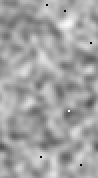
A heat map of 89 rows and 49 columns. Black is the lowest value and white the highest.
Lone odd cells: 6, 1 higher and 5 lower than their neighbours. Seam: none. Grain: blotchy. Mirror symmetry: none.
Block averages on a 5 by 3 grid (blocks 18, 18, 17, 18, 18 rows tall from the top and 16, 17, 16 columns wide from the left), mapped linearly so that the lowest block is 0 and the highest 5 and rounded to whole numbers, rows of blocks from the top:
035 | 342 | 421 | 212 | 233
